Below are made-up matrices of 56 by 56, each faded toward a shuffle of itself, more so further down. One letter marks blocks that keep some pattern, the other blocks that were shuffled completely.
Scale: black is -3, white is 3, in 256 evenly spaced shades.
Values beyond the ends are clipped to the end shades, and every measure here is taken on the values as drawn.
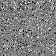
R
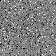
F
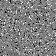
F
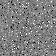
F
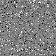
R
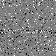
R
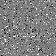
R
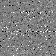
R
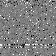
R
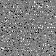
R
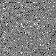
R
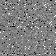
R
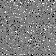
R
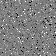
F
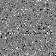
R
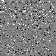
R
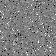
F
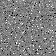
F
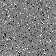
F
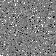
R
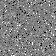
F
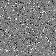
F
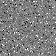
F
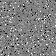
F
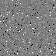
F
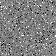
F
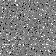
R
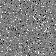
F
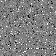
R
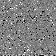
R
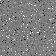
F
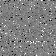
R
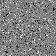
F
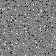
F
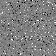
R
